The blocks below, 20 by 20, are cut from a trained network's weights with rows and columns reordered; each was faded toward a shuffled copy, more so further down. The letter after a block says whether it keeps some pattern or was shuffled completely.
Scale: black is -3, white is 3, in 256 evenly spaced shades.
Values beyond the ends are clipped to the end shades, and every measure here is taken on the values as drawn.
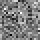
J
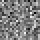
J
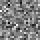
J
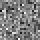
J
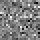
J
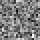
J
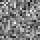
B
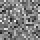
J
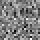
B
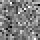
J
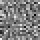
B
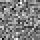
J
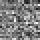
B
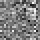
B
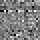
B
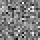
B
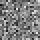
J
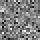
J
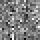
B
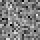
J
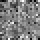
B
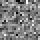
J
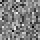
B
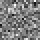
B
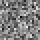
J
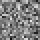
B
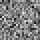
J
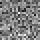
B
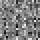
B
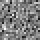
J
